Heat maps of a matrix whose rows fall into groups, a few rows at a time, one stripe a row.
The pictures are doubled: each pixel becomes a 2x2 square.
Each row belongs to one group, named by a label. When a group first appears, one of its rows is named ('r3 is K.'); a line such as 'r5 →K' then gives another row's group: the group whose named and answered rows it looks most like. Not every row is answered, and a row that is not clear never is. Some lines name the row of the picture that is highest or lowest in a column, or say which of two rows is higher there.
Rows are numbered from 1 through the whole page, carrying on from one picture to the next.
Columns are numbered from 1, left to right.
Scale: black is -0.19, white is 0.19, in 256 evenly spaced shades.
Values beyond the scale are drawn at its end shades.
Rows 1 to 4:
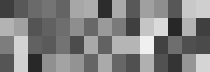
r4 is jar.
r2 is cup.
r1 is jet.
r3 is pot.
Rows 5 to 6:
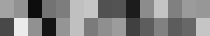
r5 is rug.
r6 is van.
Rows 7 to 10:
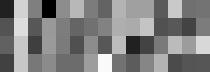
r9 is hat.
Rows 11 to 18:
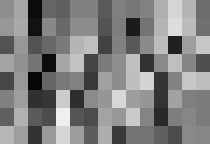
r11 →rug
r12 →rug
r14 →van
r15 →jar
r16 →pot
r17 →pot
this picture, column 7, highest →13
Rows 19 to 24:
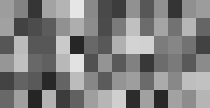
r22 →van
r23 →jet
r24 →hat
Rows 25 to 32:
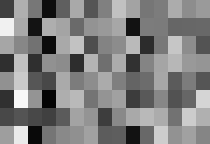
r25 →van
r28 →hat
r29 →cup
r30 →van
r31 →jet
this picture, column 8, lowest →31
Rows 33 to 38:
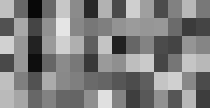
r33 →jar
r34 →pot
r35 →jar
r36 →jar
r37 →rug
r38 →cup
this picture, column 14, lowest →34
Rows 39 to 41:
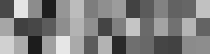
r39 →van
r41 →jar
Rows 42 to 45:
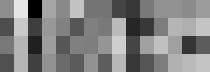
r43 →hat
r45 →hat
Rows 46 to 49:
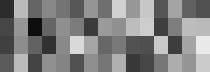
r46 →pot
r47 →jar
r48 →jet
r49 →hat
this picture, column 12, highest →48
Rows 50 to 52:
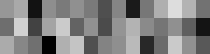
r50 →rug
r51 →pot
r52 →van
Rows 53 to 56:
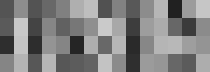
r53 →jet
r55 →hat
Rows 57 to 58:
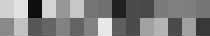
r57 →rug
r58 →cup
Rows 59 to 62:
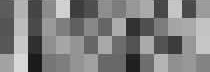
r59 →pot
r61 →jar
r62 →rug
